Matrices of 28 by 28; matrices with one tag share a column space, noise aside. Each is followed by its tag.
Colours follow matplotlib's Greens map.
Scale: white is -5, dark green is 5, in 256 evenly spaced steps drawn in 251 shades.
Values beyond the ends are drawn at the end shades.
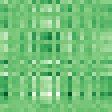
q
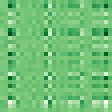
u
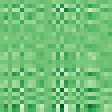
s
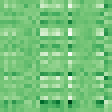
u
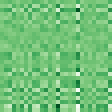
s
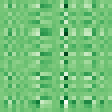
u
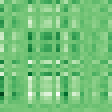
q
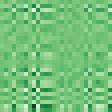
s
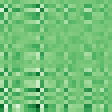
s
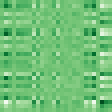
u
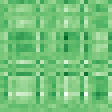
q
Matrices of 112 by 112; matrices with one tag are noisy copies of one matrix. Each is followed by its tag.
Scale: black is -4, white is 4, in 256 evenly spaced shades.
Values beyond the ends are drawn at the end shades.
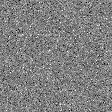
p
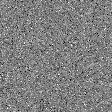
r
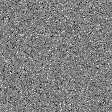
p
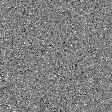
r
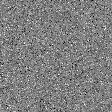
r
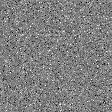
p
